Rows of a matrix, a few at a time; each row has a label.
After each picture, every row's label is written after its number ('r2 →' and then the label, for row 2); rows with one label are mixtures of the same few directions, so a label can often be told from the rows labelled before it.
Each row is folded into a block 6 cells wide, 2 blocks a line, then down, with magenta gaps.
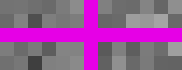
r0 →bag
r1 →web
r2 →bag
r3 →bag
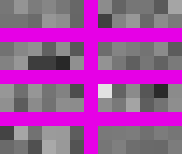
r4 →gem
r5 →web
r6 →web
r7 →web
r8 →bag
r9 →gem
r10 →gem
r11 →web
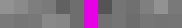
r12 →gem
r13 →gem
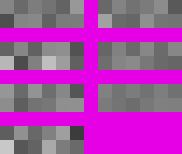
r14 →web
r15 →web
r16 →web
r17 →bag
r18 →bag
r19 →bag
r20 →web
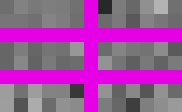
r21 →gem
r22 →gem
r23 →bag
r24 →web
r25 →bag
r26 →bag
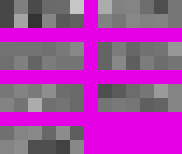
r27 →bag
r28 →gem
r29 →bag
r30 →bag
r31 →bag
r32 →gem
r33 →web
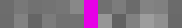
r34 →bag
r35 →web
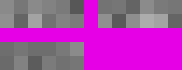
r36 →bag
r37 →web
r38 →bag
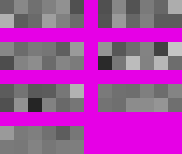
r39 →web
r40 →bag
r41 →web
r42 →web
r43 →bag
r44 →web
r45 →gem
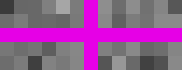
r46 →gem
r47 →bag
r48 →bag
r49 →web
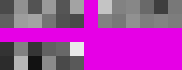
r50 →bag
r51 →gem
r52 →bag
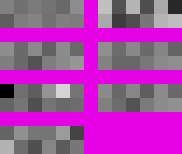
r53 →web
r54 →bag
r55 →bag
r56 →bag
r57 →gem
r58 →bag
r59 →web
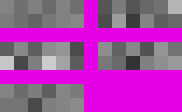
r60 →bag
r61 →bag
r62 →web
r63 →bag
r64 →bag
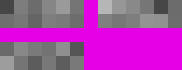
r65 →gem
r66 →gem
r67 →web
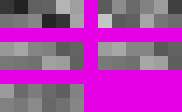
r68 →gem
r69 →web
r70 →gem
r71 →gem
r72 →gem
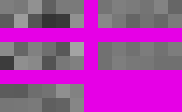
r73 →web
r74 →web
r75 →web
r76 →bag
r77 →gem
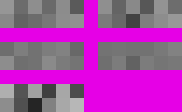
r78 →bag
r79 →bag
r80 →web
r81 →bag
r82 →bag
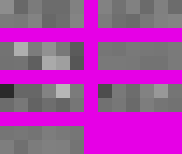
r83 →gem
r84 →bag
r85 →gem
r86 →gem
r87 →gem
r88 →gem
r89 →web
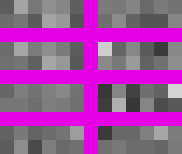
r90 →gem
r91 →web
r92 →gem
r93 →gem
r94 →gem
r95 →bag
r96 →bag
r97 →gem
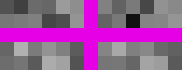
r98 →gem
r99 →bag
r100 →gem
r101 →gem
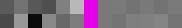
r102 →bag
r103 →web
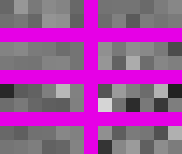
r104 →gem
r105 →bag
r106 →gem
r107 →bag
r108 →gem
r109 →web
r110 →gem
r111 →web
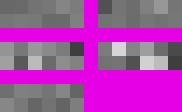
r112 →gem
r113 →gem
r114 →bag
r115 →gem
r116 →web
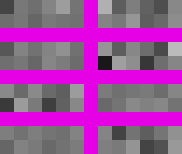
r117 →gem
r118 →gem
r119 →gem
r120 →web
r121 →web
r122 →web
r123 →web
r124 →gem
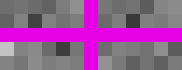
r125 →bag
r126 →bag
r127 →gem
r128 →web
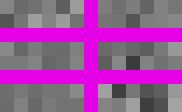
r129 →web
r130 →bag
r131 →gem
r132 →bag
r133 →bag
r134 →gem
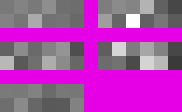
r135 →bag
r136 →bag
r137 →web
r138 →gem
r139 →web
